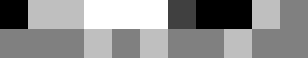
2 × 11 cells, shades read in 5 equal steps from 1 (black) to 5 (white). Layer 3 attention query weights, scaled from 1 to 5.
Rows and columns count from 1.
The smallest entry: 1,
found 3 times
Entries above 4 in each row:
3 0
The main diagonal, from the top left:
1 3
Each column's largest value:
3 4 4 5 5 5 3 3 4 4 3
